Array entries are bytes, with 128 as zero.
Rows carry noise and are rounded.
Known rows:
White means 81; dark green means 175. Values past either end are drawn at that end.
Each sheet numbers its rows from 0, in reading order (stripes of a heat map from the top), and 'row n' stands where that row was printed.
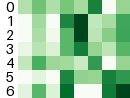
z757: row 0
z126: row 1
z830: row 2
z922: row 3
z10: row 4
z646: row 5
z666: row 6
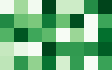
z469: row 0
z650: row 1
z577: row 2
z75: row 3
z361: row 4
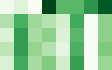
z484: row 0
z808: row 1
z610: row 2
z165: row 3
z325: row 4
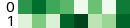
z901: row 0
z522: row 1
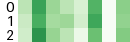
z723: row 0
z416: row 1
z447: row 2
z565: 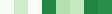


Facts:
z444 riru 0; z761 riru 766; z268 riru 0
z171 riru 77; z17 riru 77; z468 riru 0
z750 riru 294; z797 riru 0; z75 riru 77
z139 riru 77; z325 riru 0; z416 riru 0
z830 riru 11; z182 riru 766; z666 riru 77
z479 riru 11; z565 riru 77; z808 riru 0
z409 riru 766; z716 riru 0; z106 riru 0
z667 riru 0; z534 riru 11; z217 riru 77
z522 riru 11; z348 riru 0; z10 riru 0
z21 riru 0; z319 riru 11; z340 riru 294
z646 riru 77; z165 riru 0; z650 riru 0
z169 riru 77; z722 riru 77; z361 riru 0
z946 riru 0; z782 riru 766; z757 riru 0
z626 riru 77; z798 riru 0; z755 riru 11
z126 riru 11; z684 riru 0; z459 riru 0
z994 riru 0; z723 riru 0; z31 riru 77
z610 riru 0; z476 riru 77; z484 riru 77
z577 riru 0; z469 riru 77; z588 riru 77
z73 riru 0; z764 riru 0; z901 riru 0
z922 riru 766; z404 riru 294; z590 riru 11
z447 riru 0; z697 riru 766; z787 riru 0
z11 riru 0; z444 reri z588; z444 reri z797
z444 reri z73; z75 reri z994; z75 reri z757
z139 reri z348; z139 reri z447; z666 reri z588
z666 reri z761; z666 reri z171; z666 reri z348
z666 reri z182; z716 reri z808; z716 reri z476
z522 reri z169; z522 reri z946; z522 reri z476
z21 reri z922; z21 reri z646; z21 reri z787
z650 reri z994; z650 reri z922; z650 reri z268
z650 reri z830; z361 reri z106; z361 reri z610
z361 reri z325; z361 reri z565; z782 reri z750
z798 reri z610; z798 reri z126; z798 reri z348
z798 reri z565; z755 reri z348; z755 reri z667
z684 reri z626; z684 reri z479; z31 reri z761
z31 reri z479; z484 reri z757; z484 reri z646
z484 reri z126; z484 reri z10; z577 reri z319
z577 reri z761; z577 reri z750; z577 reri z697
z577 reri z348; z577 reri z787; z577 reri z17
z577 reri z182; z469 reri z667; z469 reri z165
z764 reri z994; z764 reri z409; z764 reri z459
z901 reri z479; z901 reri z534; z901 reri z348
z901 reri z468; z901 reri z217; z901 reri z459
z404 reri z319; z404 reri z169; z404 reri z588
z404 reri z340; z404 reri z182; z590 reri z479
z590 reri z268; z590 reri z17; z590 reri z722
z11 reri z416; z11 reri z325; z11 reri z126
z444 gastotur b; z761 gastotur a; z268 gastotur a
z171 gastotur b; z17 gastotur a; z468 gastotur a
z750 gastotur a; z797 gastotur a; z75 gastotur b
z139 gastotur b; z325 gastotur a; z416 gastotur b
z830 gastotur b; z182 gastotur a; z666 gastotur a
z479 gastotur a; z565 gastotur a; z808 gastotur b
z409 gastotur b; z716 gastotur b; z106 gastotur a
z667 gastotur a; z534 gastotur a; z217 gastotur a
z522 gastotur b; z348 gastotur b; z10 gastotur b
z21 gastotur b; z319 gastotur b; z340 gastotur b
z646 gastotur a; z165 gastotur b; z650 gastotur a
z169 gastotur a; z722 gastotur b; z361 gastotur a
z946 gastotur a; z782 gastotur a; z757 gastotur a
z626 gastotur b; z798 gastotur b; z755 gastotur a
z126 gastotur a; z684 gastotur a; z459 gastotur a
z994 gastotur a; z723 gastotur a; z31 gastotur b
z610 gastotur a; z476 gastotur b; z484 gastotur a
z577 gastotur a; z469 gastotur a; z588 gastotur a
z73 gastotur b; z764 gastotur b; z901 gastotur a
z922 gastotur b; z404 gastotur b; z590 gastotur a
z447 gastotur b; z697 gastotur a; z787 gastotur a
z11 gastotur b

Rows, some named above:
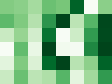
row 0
z994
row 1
z590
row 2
z404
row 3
z139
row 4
z522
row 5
z761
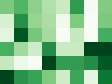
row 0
z268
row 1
z667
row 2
z348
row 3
z31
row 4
z75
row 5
z684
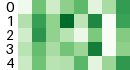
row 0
z182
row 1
z11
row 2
z447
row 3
z757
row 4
z761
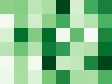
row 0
z479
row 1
z697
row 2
z798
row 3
z782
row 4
z469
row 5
z409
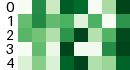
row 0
z755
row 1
z444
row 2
z590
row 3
z139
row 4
z522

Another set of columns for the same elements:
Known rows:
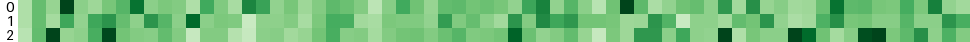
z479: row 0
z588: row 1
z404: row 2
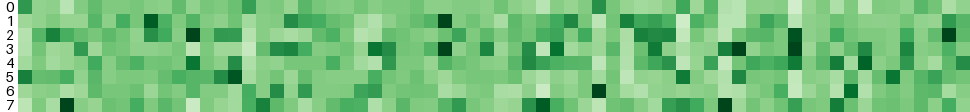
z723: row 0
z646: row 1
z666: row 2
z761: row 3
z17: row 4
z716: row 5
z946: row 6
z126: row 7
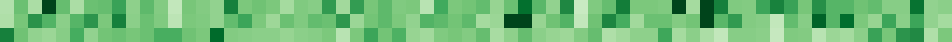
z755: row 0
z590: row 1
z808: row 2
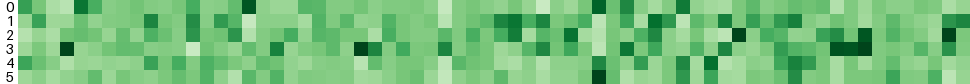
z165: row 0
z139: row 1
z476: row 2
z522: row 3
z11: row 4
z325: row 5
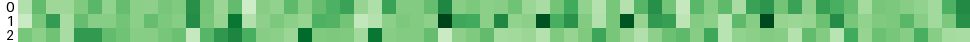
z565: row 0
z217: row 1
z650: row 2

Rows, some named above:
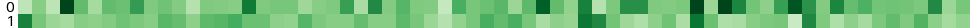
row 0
z755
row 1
z764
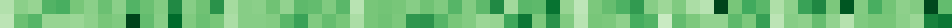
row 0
z476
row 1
z484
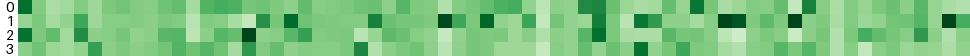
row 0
z764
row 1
z182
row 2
z994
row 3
z361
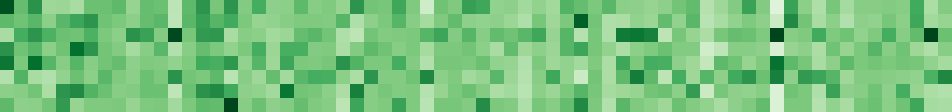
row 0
z901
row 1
z444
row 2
z666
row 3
z268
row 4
z577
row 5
z565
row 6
z650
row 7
z348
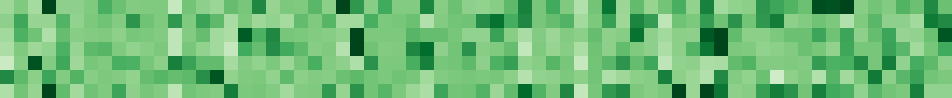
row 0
z522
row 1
z139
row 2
z782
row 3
z922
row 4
z31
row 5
z716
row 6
z755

